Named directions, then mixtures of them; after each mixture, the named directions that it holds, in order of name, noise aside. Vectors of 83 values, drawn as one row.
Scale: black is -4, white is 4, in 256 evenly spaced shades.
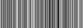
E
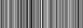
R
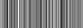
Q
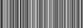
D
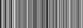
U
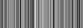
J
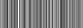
Q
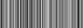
D, R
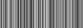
E, J, R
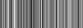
R, U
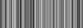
J, R, U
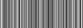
D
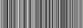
E, Q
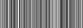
Q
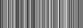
E, Q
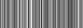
R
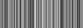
J, Q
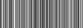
J, R, U
